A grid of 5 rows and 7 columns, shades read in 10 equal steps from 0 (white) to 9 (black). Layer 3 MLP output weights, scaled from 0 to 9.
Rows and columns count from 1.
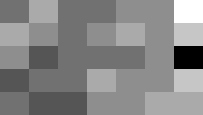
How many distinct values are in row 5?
4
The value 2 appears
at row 2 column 7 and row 4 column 7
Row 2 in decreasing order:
5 4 4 4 3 3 2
